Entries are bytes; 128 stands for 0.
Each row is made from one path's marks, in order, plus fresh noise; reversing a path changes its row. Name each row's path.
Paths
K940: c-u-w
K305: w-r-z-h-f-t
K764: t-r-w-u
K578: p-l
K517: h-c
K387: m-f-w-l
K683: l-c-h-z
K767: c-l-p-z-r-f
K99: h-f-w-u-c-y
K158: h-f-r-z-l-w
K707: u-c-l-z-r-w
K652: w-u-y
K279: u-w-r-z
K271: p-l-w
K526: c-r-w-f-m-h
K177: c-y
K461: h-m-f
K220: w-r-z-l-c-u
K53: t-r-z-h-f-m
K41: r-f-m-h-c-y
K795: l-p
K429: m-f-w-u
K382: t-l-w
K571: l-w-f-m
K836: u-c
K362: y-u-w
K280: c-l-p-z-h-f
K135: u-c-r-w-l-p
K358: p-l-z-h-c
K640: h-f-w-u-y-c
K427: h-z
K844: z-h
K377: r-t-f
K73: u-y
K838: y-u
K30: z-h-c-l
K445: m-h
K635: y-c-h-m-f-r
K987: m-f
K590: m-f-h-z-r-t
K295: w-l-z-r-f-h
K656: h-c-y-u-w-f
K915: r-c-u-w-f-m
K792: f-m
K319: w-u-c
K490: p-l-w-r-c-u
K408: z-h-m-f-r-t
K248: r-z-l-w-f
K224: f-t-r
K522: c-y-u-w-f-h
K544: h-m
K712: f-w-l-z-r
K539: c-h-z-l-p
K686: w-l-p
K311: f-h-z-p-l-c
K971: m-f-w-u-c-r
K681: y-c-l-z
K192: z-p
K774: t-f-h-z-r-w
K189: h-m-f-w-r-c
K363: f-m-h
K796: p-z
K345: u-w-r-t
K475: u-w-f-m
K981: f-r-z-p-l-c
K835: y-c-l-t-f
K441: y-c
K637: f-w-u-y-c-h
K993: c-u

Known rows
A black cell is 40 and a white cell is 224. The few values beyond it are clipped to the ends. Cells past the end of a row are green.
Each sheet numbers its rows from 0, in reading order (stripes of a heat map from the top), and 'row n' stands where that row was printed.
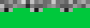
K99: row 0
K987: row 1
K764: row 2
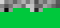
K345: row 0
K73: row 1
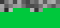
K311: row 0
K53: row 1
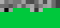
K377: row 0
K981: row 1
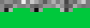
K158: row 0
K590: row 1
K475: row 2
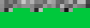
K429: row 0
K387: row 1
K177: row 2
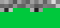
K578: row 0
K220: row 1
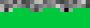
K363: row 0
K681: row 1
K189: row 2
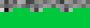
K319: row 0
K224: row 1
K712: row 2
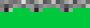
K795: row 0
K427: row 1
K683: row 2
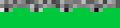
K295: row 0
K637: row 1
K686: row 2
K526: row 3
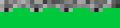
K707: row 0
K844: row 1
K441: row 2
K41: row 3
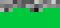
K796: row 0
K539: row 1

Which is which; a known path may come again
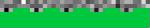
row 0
K461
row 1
K382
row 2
K248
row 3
K99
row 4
K835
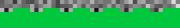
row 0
K358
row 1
K981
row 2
K774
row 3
K377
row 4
K683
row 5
K838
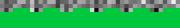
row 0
K915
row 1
K652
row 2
K792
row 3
K319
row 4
K795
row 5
K993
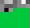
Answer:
K767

